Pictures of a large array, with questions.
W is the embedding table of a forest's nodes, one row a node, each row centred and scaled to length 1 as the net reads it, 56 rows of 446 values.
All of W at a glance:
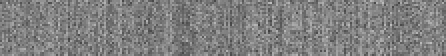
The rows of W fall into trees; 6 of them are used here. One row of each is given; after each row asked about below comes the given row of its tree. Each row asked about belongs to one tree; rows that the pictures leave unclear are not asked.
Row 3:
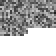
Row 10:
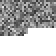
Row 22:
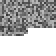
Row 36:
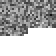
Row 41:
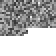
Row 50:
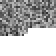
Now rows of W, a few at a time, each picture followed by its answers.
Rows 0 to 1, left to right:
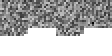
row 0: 10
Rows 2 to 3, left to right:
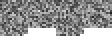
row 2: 3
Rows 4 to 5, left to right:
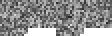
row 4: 10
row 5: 50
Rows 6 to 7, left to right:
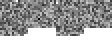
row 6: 3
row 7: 22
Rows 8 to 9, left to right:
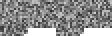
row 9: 10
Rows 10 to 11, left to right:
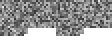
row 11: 22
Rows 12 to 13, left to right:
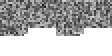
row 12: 50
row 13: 22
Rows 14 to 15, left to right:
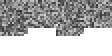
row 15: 10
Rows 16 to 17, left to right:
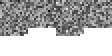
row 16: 36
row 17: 22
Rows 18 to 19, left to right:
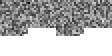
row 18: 41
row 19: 22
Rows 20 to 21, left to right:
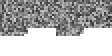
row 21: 10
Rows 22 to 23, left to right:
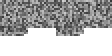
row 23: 22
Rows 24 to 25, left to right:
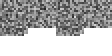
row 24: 22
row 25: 22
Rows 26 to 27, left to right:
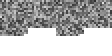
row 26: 22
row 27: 3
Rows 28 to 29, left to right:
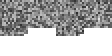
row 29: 36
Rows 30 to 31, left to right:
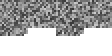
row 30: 10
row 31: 10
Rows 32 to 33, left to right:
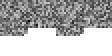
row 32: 10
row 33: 10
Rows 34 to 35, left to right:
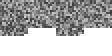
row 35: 3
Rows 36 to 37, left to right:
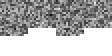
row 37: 41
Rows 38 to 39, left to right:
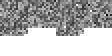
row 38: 10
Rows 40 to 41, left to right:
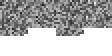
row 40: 3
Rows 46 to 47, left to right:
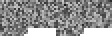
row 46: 22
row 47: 50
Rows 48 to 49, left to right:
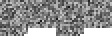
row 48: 50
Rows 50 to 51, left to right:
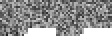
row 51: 10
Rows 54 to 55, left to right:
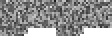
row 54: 22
